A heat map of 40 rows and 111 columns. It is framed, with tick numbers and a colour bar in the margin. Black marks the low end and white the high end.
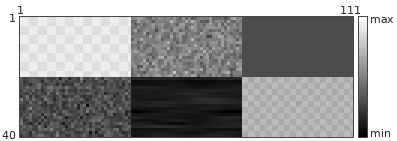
The table splits into 2 rows of 3 panels. Panel 1,1: very high, checkered, faint in contrast. Panel 1,2: middling, fine-grained. Panel 1,3: low, flat. Panel 2,1: low, fine-grained. Panel 2,2: very low, streaked across, faint in contrast. Panel 2,3: high, checkered, faint in contrast.
